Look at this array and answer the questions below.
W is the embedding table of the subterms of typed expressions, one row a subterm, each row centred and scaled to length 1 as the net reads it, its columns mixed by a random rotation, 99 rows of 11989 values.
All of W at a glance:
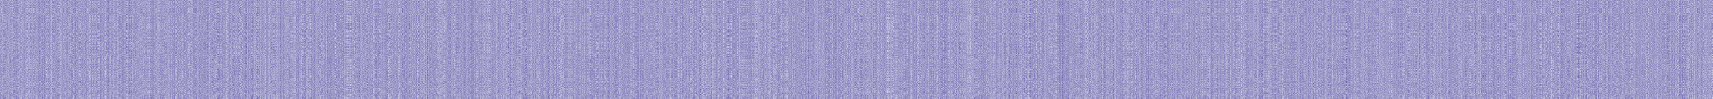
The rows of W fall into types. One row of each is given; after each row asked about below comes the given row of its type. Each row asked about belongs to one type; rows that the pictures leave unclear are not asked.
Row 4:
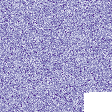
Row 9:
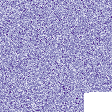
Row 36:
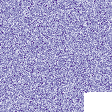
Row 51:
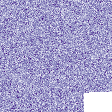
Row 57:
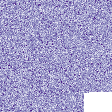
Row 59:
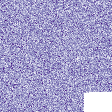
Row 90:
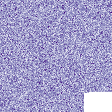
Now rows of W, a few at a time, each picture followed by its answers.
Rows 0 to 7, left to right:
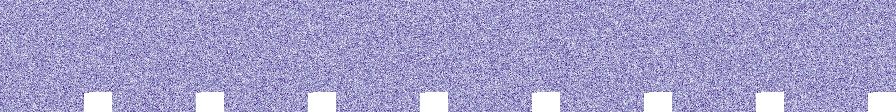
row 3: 57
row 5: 57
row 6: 51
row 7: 36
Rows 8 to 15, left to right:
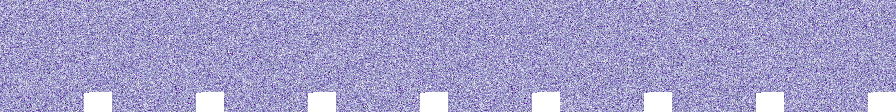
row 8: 51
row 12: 9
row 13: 36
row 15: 36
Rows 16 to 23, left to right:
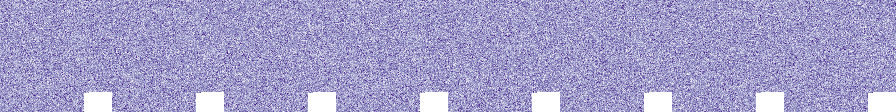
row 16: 4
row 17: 51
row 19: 4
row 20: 51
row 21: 90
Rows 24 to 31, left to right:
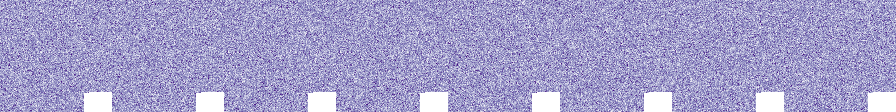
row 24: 57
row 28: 57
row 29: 90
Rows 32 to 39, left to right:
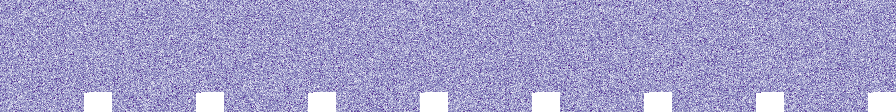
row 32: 36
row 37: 57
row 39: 4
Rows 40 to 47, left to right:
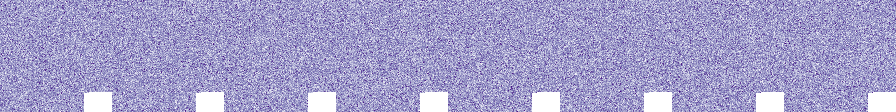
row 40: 90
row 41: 57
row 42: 59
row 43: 4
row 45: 4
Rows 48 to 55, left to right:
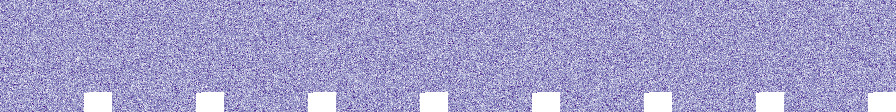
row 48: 59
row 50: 57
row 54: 36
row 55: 57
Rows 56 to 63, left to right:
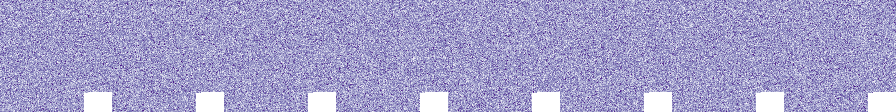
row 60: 51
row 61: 4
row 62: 9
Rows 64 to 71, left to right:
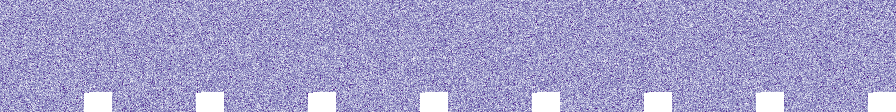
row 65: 51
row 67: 59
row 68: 51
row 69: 36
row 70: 9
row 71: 90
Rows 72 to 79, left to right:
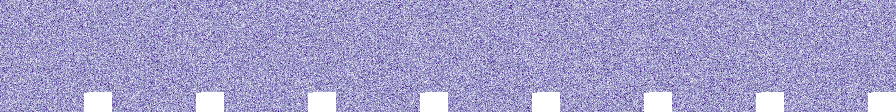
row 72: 36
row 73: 90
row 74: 9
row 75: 4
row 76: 90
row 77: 4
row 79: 36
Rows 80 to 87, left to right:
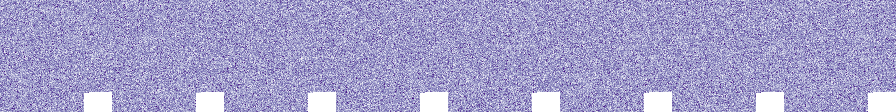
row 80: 51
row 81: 59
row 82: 59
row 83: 9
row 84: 51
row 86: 57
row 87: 4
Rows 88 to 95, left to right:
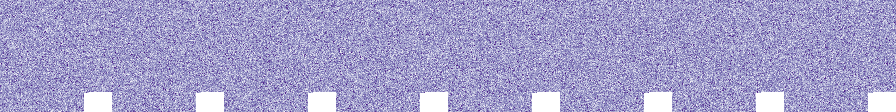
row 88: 90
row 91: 51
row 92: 57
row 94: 51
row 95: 4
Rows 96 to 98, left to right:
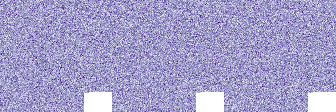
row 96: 90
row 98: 36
